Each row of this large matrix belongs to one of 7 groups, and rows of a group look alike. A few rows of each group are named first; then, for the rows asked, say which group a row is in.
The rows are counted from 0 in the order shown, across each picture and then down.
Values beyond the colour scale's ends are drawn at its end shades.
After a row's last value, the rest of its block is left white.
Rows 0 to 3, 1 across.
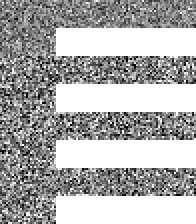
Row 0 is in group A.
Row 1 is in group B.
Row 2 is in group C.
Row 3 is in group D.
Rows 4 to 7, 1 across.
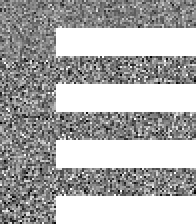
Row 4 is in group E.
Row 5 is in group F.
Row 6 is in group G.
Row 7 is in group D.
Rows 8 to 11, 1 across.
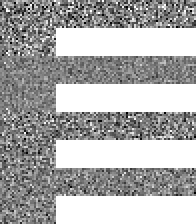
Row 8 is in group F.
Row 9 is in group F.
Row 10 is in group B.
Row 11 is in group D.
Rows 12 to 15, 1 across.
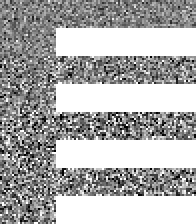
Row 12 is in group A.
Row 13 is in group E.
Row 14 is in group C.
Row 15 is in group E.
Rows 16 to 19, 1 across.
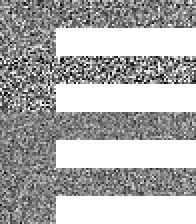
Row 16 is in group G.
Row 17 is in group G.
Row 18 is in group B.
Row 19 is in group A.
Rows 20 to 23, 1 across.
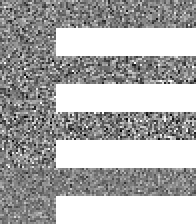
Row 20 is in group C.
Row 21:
B
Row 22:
F
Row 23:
G
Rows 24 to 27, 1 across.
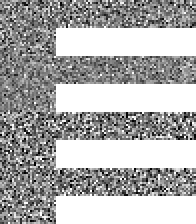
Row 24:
G
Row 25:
A
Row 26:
B
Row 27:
G
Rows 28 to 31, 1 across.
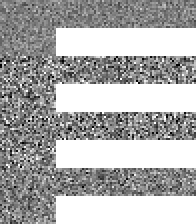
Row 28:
F
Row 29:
E
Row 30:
F
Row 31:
A
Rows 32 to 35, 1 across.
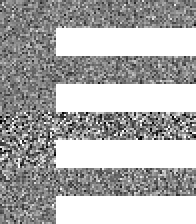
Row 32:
D
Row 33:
B
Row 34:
E
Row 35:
F
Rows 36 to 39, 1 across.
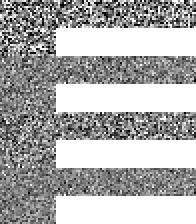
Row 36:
G
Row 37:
D
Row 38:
F
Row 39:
D
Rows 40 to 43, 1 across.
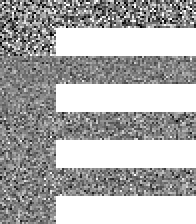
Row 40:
A
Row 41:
G
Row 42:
E
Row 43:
E
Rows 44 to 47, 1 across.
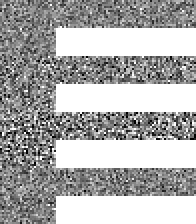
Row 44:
E
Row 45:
A
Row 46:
B
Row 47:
C
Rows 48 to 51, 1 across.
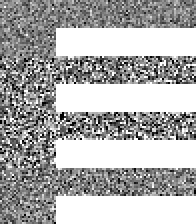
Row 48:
C
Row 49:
F
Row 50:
E
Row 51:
D
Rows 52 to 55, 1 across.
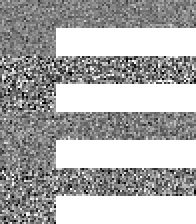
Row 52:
B
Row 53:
B
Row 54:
C
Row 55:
D
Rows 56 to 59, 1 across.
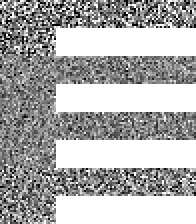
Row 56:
B
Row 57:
C
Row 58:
F
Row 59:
A
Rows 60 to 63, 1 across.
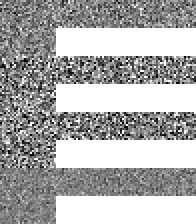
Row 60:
E
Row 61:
F
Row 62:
C
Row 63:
E
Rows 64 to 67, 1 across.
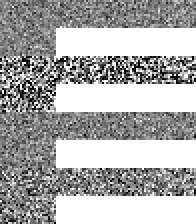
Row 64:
G
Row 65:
C
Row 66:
D
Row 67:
D
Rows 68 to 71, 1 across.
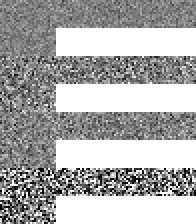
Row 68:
E
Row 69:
A
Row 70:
E
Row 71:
B
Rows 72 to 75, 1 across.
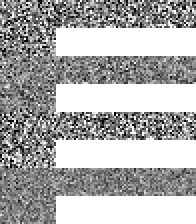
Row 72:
B
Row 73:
C
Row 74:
A
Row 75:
E
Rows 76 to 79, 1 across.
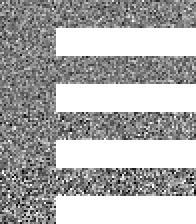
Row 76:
A
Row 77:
B
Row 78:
G
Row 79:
D
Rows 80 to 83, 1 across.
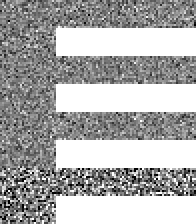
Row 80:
D
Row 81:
E
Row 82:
E
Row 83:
B
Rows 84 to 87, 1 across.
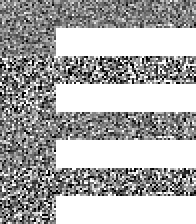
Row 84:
B
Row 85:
F
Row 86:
B
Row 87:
B
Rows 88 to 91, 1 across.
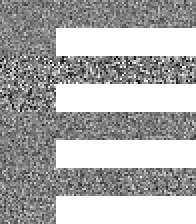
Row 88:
G
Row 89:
E
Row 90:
B
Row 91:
F
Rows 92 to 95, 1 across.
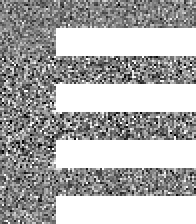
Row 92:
G
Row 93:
A
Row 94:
C
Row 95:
F
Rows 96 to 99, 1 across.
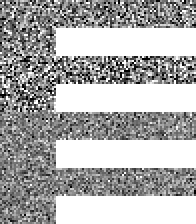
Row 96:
A
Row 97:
C
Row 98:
G
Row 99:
D
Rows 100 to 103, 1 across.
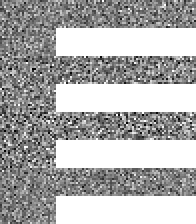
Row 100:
F
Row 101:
G
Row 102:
A
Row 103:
A
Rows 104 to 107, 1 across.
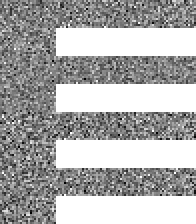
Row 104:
G
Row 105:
C
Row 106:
D
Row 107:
D
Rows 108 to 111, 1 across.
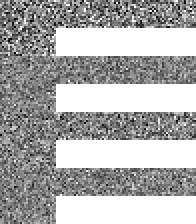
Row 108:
A
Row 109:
C
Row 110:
G
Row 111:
A
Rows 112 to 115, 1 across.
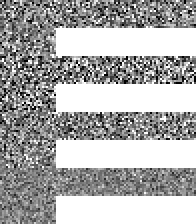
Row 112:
A
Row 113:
D
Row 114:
F
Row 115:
E
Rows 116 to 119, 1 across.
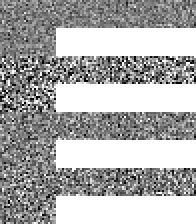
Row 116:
B
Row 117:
D
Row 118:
D
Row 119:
B
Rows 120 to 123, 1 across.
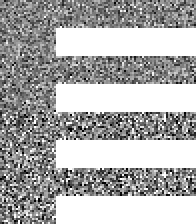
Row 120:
E
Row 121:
D
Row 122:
F
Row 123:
F
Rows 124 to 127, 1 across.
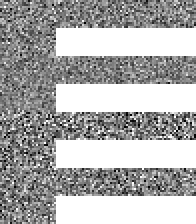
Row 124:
C
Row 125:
F
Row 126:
B
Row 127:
A
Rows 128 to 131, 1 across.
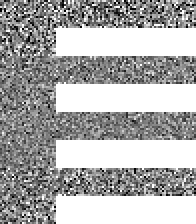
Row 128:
E
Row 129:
D
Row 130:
B
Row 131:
D
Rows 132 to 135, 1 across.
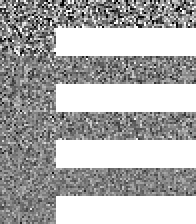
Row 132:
E
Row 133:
A
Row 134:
E
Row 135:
C
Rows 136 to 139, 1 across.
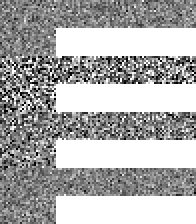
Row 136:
A
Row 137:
D
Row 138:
D
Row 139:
D
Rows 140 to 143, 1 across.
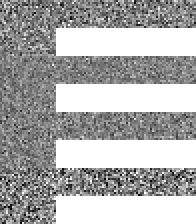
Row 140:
G
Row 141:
A
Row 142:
E
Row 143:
E
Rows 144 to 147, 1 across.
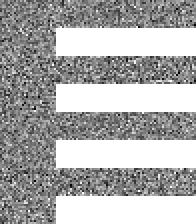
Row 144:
E
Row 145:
B
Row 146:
A
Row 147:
G
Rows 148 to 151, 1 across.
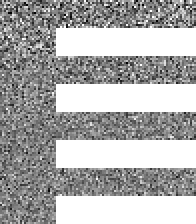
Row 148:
G
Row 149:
F
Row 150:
B
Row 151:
E
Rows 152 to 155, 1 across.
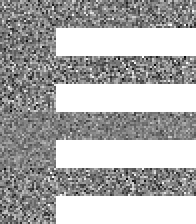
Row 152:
B
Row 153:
A
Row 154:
G
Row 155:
A
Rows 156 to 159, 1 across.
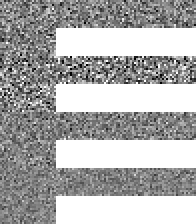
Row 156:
C
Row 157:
G
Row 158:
G
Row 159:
E
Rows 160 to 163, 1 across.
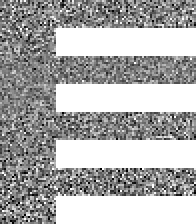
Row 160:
E
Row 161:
G
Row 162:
B
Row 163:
D
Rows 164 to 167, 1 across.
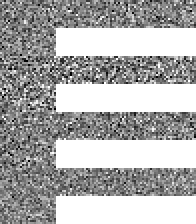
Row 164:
A
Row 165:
G
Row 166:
D
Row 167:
G
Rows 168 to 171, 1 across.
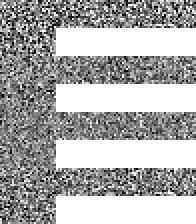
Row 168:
B
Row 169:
C
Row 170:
E
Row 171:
B
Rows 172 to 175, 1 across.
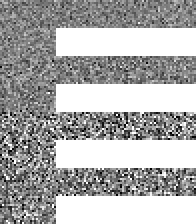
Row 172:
G
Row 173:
C
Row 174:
A
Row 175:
F
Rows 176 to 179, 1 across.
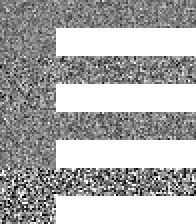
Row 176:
F
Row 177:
E
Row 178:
F
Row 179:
B
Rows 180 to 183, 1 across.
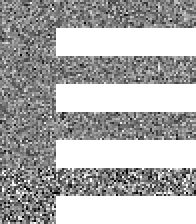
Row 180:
C
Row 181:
G
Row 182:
E
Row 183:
B
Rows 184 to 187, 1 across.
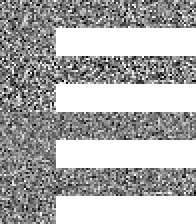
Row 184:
A
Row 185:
A
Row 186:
G
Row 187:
B
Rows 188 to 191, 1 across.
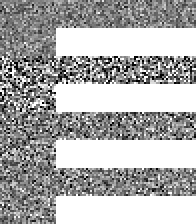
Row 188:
F
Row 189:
G
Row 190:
D
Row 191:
G
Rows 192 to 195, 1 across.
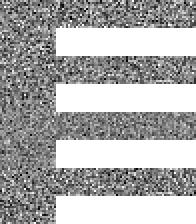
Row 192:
G
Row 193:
B
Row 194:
C
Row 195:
B
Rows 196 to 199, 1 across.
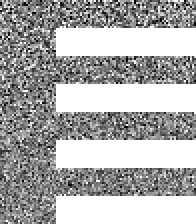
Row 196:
G
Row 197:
B
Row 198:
C
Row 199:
F
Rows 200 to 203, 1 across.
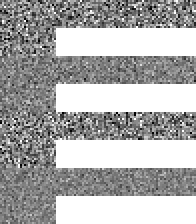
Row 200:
B
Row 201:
D
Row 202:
E
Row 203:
F
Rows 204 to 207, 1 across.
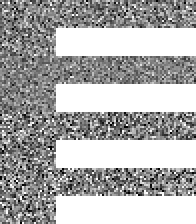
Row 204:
A
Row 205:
D
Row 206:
C
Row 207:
E
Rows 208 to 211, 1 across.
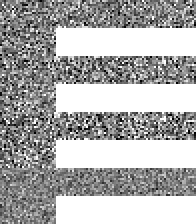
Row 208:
D
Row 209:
F
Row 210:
F
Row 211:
F
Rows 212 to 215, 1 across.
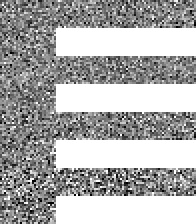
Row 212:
D
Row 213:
C
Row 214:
D
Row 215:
C
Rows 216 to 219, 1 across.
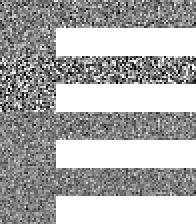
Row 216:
G
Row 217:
B
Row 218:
G
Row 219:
B
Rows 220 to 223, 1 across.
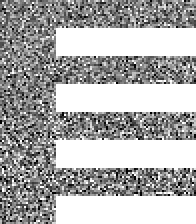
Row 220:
F
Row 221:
B
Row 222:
E
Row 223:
B
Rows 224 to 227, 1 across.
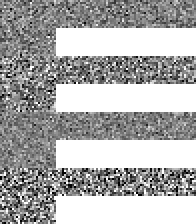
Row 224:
C
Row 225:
C
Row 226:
G
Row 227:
E
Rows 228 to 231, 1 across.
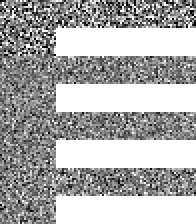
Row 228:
D
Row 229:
F
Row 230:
A
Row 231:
E
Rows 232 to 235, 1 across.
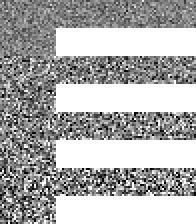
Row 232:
A
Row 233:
C
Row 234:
G
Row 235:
A
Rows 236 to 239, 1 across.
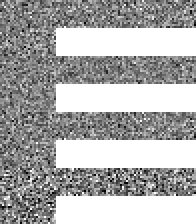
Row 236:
D
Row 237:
E
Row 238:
D
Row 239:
C
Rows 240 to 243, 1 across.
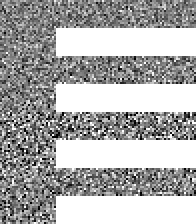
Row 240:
F
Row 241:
D
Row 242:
B
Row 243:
B
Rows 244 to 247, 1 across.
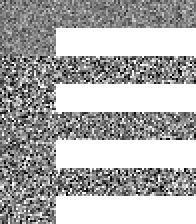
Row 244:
A
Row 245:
A
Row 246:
D
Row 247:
G
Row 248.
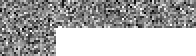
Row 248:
E
